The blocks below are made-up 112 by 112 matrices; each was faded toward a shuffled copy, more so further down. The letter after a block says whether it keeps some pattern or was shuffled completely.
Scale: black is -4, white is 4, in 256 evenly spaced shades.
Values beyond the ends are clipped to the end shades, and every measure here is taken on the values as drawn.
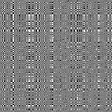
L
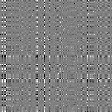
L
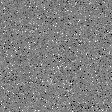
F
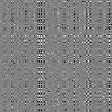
L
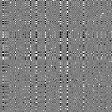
L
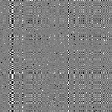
L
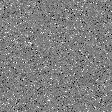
F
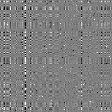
L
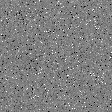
F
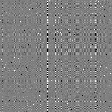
L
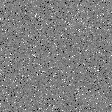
F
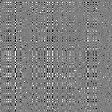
L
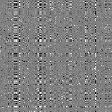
L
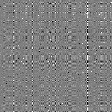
L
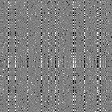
L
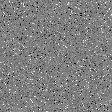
F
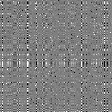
L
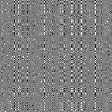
L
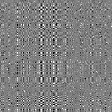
L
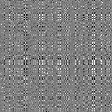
L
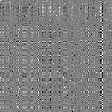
L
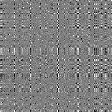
L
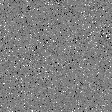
F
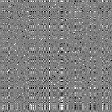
L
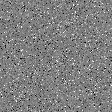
F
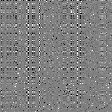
L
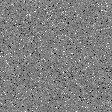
F
